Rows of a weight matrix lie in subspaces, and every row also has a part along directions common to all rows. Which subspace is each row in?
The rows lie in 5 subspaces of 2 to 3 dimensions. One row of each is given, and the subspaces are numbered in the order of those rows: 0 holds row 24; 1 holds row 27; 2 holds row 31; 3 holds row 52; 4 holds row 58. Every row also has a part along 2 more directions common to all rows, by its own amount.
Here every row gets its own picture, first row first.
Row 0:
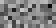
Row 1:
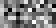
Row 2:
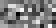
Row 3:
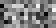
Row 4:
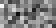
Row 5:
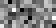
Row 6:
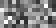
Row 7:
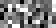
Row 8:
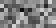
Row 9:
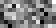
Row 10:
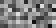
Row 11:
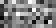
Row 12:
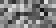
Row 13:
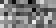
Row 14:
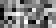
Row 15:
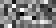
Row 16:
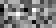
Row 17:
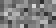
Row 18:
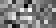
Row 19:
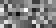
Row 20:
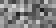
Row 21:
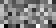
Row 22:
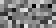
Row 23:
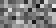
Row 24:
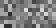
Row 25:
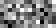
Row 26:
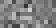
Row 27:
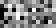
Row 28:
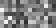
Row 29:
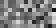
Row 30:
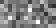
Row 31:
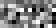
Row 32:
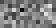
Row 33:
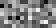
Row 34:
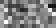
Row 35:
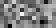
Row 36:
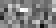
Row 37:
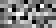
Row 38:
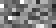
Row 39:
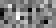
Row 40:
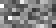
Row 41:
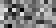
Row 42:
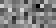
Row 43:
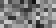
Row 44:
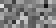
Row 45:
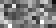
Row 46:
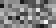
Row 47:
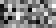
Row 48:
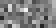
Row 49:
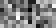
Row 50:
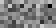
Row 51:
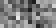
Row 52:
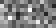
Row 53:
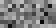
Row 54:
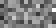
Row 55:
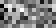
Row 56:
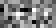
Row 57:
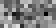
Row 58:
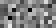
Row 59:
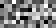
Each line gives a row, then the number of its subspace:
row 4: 2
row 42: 2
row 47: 3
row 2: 2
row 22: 4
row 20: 2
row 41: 4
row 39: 1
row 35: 4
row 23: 2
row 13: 1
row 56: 0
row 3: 2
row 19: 0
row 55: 3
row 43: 1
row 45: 4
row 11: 1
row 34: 3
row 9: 4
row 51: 1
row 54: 2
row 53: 4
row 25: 4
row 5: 2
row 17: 4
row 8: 3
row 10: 2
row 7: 0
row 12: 2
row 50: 4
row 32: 4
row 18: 0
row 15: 4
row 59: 3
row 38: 1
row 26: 0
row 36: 0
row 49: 1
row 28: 3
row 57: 0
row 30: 3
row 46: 1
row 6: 3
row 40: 1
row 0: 4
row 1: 2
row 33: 1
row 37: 2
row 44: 3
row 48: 0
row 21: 0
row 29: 2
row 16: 0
